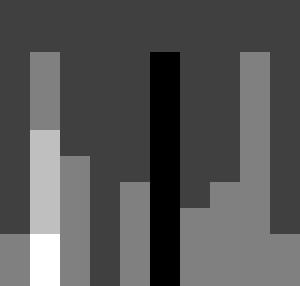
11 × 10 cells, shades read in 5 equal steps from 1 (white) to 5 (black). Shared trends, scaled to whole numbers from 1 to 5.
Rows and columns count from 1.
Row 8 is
4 2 3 4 3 5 4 3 3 4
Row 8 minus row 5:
0 -1 -1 0 -1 0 0 -1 0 0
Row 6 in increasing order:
2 3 4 4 4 4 4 4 4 5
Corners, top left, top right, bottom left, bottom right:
4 4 3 3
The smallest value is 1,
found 2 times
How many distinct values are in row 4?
3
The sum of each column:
42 27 39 44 40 53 41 40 35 42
